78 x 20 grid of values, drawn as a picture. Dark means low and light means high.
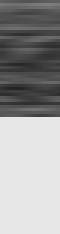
It is made of 2 by 1 panels. Panel 1,1: low, streaked across. Panel 2,1: very high, flat.
